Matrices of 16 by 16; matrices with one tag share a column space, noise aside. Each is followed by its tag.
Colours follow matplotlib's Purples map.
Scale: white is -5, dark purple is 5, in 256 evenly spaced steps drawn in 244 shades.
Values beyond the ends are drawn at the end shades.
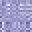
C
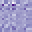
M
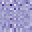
M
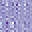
C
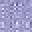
C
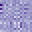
C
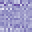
M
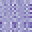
C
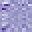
M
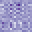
C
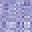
C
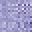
C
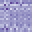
M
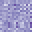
C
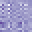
C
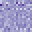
M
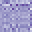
M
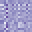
C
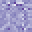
M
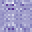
M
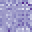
M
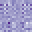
C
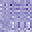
C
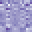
M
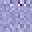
M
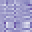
C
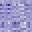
C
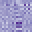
C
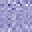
M
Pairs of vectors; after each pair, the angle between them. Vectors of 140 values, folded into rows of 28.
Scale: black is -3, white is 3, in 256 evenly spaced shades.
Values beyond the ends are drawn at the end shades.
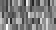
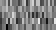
nearly opposite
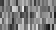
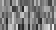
nearly opposite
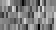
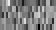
nearly parallel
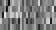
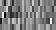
nearly opposite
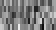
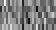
partly aligned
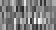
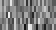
partly aligned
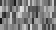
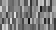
orthogonal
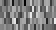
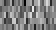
nearly parallel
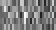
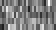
orthogonal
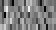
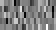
partly opposed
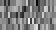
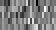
nearly parallel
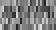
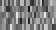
partly aligned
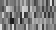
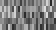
orthogonal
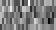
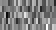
orthogonal
